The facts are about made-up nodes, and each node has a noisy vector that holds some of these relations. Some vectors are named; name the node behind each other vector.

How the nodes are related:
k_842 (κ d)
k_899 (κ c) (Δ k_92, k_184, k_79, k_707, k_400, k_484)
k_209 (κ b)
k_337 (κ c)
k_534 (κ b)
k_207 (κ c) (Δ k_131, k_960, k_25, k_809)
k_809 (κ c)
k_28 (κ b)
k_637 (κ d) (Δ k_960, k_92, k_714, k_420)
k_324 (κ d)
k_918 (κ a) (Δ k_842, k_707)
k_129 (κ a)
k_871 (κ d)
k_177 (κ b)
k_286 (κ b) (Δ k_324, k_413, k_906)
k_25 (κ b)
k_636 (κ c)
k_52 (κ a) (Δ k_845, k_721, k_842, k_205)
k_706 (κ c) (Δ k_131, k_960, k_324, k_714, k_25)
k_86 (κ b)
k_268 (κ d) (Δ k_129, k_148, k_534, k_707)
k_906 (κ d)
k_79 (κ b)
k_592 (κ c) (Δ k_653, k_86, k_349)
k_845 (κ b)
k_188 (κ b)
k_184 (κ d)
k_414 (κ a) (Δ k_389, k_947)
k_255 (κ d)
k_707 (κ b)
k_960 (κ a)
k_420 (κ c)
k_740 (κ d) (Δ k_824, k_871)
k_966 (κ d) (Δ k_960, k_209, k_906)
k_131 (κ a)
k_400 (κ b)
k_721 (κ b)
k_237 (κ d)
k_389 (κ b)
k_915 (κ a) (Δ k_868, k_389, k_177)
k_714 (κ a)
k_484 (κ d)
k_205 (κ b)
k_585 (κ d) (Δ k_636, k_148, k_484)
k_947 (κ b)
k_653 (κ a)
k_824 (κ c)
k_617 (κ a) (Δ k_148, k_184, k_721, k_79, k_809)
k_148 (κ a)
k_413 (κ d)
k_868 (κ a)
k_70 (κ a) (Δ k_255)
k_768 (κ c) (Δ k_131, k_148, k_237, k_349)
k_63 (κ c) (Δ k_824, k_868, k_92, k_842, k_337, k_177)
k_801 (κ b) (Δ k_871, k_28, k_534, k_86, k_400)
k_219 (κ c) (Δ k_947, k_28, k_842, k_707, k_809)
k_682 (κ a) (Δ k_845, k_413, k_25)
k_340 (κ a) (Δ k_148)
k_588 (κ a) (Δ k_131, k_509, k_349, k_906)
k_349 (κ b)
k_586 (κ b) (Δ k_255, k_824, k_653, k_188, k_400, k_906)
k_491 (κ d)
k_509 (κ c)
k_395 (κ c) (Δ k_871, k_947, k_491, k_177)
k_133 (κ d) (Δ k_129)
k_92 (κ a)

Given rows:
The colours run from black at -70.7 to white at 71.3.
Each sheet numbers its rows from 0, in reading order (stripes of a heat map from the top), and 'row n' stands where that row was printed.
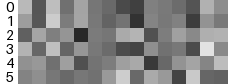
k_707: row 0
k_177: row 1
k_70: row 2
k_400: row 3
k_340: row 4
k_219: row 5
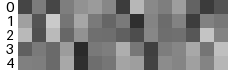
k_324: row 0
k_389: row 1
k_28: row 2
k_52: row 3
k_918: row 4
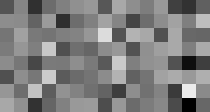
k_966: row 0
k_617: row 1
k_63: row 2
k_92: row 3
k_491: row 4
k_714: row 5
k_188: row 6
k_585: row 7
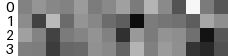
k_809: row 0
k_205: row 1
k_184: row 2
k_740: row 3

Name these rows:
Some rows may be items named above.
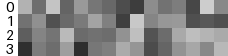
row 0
k_400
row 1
k_255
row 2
k_131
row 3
k_682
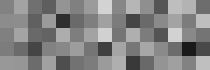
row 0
k_592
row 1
k_617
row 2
k_768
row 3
k_842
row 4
k_340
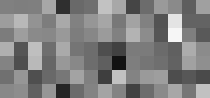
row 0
k_414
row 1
k_636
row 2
k_809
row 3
k_707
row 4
k_205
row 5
k_255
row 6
k_617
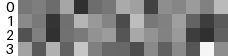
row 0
k_918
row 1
k_237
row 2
k_966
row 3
k_349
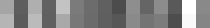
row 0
k_349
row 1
k_86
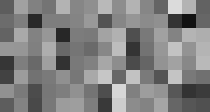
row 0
k_509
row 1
k_637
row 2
k_70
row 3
k_148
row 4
k_682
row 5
k_706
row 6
k_871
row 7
k_906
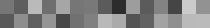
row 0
k_209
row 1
k_588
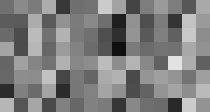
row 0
k_915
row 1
k_286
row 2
k_25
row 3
k_721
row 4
k_509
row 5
k_868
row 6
k_682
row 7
k_801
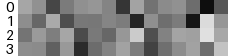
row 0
k_484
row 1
k_586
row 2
k_653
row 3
k_617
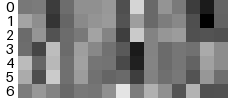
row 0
k_133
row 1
k_585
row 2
k_255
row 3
k_845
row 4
k_79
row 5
k_947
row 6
k_395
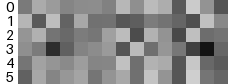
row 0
k_824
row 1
k_534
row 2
k_899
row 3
k_268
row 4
k_337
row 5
k_420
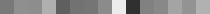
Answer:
k_129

